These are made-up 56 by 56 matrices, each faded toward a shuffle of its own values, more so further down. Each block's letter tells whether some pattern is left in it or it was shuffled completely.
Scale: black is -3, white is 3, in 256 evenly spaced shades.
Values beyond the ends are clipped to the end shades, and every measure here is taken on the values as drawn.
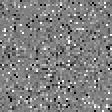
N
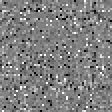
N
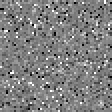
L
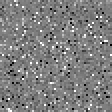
L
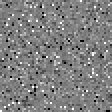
L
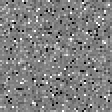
L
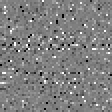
N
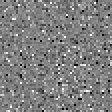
N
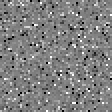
L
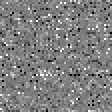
N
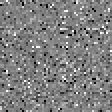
N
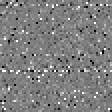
N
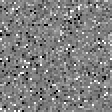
L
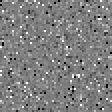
L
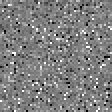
L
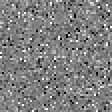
L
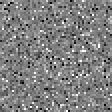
L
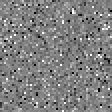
L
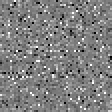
N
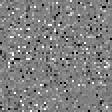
N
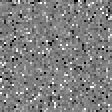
L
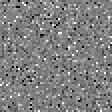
L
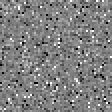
L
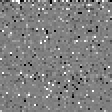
N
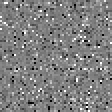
N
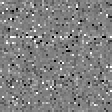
N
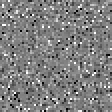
N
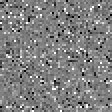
N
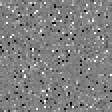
L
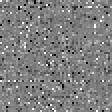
N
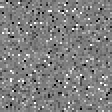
L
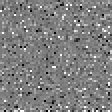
N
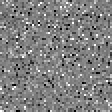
N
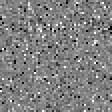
N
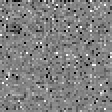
N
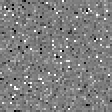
L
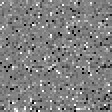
N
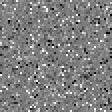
L
